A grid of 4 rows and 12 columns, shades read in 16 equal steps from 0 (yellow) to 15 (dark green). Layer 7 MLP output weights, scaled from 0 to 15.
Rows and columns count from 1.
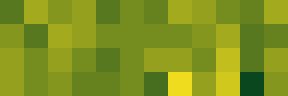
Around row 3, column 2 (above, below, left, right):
10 8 6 6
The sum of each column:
29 31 25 29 37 32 34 19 27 18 44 27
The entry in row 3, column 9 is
8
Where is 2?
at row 4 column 10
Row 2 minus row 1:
-3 5 -2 0 -2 0 -1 3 1 -3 1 4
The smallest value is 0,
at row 4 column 8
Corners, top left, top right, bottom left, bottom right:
10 5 6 7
